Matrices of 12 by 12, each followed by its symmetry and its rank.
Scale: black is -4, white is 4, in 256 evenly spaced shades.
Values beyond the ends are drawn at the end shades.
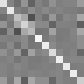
symmetric, full rank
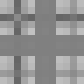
symmetric, rank one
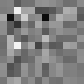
antisymmetric, rank two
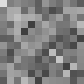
symmetric, full rank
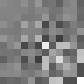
symmetric, rank two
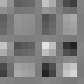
symmetric, rank one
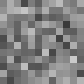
neither, full rank
